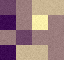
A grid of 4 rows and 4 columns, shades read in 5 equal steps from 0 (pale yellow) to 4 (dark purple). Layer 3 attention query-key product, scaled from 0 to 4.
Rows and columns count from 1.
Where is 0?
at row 2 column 3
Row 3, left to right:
2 3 2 2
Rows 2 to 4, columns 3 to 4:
0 2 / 2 2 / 1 2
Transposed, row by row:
3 4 2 4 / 2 2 3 1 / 1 0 2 1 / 1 2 2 2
